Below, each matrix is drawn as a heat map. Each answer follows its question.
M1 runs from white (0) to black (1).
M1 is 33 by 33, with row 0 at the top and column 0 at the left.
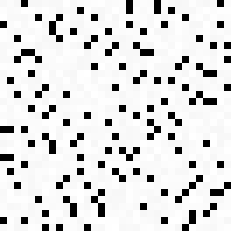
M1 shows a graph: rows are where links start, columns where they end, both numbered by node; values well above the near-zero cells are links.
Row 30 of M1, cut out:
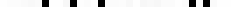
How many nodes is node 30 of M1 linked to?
5
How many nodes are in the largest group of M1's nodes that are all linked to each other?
3
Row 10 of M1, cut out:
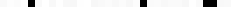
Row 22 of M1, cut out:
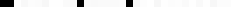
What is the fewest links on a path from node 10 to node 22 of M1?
5
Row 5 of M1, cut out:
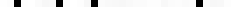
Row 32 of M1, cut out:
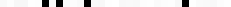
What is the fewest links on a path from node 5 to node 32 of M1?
2
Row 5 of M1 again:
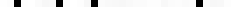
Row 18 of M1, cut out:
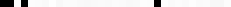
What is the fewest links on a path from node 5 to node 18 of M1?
6
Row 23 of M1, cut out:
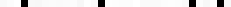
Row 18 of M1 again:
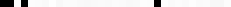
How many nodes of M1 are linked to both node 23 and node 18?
1
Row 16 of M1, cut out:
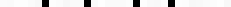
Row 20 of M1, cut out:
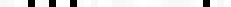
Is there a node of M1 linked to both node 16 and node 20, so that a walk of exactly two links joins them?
no
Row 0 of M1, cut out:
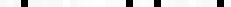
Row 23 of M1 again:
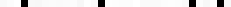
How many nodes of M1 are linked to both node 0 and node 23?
2
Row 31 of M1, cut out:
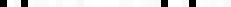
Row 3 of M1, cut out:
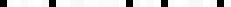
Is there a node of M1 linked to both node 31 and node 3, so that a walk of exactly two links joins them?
yes
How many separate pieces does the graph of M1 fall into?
1
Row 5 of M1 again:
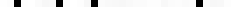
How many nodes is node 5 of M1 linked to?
4
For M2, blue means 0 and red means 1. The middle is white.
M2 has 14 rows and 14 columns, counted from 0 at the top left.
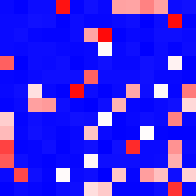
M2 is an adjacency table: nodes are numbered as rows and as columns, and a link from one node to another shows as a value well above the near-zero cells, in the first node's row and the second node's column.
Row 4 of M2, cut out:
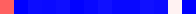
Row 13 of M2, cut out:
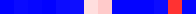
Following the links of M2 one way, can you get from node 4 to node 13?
yes
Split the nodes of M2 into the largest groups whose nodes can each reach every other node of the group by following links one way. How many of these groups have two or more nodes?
1
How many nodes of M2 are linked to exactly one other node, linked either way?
3
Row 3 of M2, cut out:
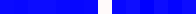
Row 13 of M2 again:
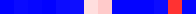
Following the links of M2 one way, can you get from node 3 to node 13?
yes
